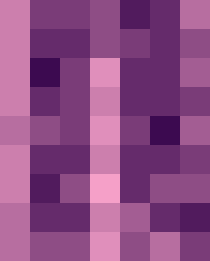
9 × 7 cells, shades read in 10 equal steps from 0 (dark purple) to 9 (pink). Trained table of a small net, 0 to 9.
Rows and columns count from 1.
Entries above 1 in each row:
6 7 6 7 6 7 6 6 7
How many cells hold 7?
9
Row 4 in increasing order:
2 2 2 3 3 7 7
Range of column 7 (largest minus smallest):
5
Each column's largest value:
7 4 4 9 5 6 6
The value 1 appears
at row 1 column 5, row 7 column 2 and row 8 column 7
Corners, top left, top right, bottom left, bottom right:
7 6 6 3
